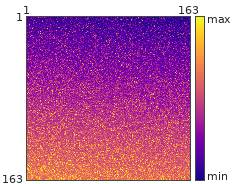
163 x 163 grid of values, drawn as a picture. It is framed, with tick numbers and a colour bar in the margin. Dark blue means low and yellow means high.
On average the colour sits 40% of the way up the scale. The texture is fine-grained noise. No regular stripes run through it. Values rise toward the bottom.
